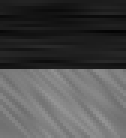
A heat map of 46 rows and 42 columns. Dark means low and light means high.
The table splits into 2 rows of 1 panel. Panel 1,1: very low, streaked across, faint in contrast. Panel 2,1: middling, slanting down to the right, faint in contrast.
